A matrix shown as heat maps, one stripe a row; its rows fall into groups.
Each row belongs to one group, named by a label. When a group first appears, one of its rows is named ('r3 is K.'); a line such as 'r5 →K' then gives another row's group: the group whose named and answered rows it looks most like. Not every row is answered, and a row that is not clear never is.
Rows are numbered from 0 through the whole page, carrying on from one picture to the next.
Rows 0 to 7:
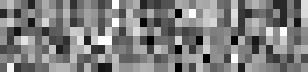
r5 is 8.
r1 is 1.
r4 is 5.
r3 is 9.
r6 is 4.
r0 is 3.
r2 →3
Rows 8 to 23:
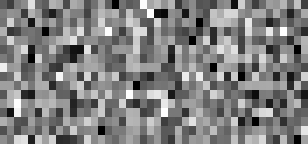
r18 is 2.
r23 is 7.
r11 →9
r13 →7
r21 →1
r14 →7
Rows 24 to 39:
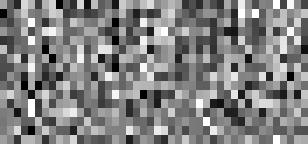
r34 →3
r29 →9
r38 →2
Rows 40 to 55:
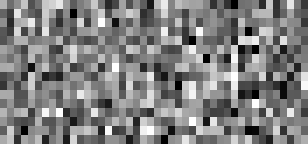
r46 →4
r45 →1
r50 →1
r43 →2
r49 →1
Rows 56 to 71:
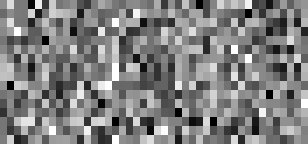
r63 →3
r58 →3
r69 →5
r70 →8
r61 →4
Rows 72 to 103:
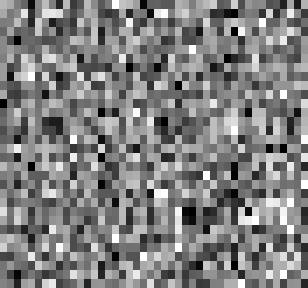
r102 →9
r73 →8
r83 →1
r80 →5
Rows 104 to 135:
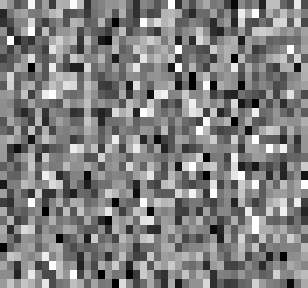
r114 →8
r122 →1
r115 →1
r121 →4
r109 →7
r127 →9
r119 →3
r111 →7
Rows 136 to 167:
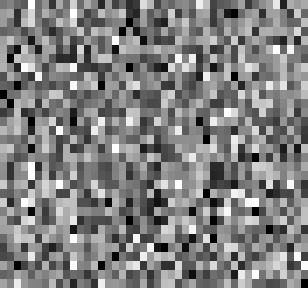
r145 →9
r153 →1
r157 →4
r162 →5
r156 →8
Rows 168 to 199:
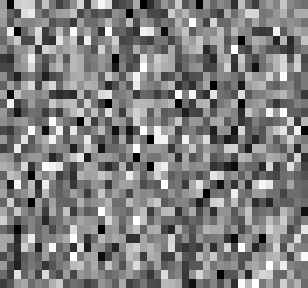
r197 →9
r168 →5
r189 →4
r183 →8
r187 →2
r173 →4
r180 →9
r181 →7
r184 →7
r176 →9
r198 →2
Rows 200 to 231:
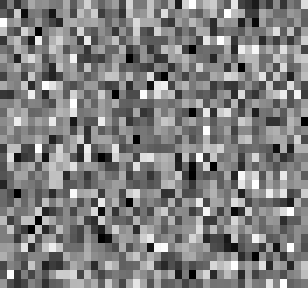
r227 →8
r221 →9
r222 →4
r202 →1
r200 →1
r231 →9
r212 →5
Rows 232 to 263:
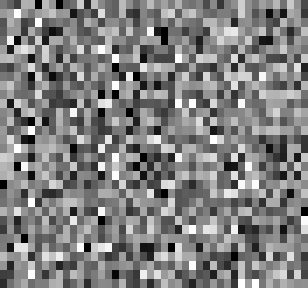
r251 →3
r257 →1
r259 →5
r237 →5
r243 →5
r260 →8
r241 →3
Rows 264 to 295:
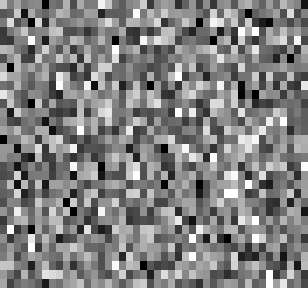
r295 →9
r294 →8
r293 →3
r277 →9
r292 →1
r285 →7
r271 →5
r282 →9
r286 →4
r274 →1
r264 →9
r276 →5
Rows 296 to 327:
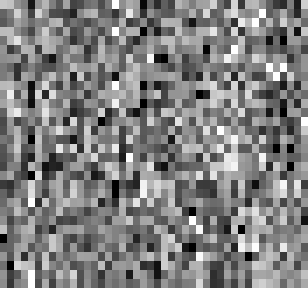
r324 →2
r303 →9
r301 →4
